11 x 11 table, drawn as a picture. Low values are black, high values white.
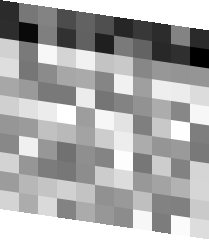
The ninth with the lowest average is the top right. The bottom part is higher, past a seam about 20% of the way down. Overall the values sit about 60% of the way up the scale. No regular stripes run through it.
